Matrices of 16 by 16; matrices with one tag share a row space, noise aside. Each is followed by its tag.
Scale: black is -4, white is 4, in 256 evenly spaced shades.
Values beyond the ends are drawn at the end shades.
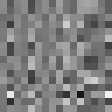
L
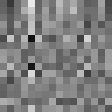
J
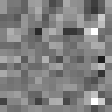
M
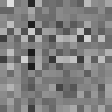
J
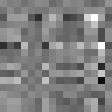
M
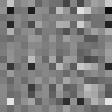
L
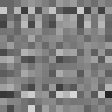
J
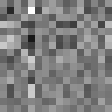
J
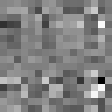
M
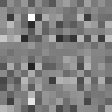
J
